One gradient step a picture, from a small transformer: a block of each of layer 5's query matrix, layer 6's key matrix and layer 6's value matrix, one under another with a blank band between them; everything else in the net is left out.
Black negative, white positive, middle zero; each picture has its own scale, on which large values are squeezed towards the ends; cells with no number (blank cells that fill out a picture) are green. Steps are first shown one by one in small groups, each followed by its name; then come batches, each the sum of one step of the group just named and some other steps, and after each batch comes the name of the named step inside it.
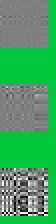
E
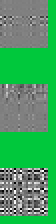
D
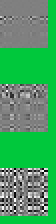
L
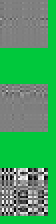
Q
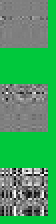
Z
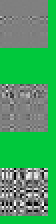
L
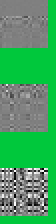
L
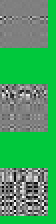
L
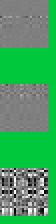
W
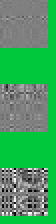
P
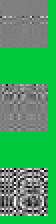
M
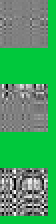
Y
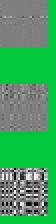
M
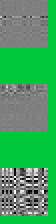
P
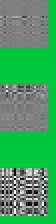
M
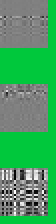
Y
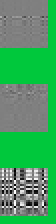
M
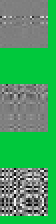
M
